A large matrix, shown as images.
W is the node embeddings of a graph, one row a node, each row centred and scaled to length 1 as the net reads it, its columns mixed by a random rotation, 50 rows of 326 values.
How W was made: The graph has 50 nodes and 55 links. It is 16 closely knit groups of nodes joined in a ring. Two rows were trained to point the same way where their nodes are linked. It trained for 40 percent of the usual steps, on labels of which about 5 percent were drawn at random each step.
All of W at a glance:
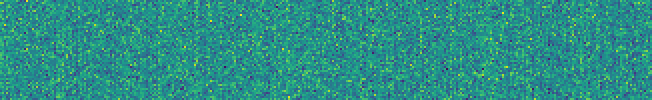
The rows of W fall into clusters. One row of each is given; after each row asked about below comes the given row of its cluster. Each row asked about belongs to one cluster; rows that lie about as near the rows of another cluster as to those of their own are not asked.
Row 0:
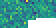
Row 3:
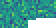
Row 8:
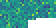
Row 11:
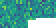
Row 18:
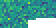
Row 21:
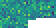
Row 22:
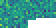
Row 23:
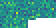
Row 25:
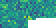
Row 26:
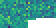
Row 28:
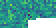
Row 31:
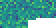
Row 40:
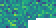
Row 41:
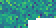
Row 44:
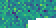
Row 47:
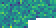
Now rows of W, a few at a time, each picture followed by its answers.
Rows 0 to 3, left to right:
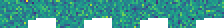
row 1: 44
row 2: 28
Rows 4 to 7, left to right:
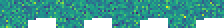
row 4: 8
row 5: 22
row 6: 3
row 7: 41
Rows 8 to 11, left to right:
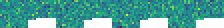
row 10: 40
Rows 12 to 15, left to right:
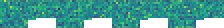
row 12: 18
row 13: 3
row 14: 23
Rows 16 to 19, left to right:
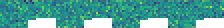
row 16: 0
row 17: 47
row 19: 31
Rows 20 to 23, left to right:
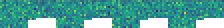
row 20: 18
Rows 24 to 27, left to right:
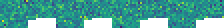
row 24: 0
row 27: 41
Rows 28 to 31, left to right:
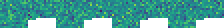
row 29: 44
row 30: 8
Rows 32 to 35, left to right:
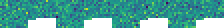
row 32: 22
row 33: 11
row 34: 28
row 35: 31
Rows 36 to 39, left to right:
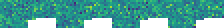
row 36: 26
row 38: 25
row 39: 21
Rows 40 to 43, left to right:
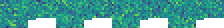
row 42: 26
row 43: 23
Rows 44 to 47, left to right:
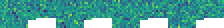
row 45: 40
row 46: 22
